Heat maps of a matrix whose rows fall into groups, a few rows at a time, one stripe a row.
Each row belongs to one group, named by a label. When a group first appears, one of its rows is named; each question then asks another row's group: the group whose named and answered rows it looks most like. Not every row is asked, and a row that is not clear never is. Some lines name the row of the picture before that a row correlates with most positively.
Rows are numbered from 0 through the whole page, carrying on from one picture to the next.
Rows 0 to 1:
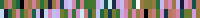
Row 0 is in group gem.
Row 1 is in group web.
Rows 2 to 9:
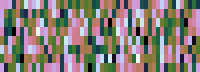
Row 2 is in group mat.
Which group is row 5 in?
web
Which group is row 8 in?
gem
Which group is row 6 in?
gem
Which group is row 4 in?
web
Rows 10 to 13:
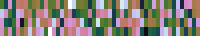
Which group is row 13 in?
mat
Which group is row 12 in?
web
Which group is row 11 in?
mat
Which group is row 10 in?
gem
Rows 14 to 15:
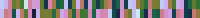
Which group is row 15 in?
mat
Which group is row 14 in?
mat
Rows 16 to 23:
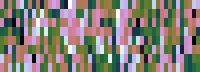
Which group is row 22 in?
mat
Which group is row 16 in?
web
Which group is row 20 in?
gem
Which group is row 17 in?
gem
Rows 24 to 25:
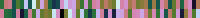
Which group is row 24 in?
gem
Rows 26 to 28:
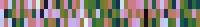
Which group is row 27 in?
web
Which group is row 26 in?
mat
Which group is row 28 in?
mat
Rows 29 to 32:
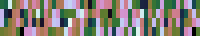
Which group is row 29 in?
gem
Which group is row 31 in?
web
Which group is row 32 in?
gem
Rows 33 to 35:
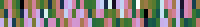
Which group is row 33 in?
gem
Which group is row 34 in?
gem
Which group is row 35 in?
mat
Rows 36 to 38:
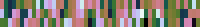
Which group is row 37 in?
web
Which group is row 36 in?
web
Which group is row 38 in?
gem
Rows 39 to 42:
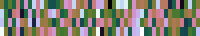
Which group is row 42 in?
web
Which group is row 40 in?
web
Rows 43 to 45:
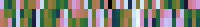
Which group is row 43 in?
web
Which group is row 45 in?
mat
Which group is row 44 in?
mat
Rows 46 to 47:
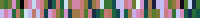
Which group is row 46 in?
gem
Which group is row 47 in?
mat
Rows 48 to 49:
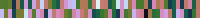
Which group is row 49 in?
mat
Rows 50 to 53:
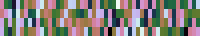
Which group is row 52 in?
mat
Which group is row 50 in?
web
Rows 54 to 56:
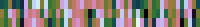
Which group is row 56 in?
gem
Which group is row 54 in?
gem
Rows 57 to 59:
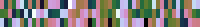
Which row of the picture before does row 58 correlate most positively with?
54
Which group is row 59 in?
web
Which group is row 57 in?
web
